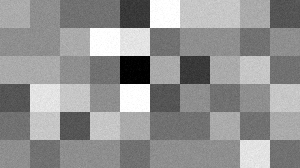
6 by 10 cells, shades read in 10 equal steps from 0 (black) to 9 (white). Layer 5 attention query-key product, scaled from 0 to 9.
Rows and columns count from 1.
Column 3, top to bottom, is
4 6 5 7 3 5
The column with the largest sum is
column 2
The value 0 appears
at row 3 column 5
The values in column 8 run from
4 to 7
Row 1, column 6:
9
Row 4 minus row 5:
-1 1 4 -2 3 -1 1 -2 1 1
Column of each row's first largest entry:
6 4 9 5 2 9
